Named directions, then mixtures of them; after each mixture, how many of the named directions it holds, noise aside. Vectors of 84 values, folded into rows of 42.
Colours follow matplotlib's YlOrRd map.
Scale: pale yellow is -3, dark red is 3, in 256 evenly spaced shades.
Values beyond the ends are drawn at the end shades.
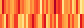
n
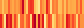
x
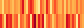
one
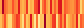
two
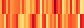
one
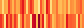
one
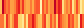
one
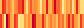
two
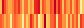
two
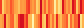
one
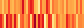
one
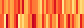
two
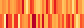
two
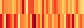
two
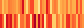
one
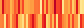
one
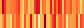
two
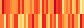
one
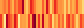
two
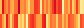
one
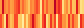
one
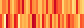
two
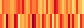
two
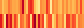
one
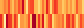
two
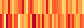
two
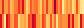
two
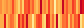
one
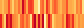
one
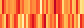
one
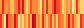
two
